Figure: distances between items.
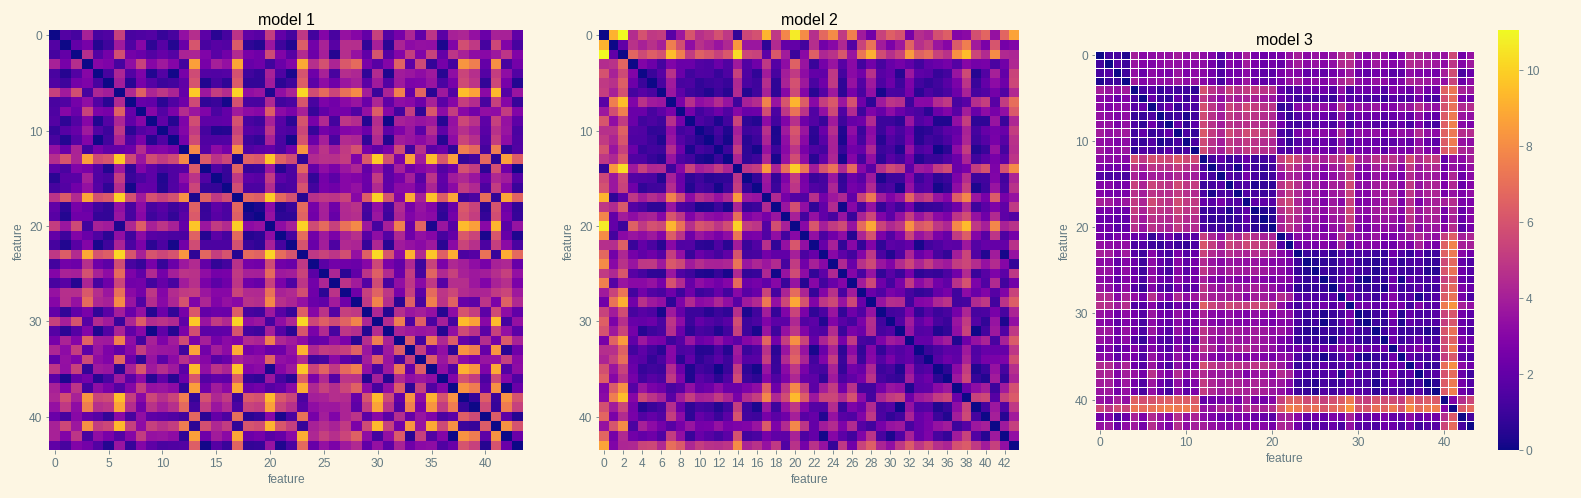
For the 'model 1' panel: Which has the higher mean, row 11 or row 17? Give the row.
17
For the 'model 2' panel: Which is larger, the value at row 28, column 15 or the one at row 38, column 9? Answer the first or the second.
the second
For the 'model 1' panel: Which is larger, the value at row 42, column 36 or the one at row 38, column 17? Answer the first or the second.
the first
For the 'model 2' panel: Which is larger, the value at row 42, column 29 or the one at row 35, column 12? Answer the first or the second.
the first
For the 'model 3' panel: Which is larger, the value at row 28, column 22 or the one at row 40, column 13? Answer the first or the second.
the first
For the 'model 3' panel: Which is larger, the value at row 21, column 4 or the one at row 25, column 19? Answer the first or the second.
the second
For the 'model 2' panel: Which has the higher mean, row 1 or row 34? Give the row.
1
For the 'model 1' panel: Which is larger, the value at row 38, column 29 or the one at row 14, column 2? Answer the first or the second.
the first
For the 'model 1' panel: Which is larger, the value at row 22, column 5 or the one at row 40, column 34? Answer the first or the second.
the second
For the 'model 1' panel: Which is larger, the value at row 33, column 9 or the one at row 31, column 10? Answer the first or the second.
the first
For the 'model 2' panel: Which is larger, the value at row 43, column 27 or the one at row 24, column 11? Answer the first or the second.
the first
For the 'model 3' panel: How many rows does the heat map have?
44
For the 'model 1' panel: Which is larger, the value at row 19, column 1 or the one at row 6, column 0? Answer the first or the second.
the second
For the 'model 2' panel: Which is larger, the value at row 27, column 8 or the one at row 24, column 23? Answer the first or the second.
the second
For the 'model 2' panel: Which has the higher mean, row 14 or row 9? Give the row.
14
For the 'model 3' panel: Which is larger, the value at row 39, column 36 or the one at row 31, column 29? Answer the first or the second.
the second
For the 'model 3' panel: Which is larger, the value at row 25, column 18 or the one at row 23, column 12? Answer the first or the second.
the second
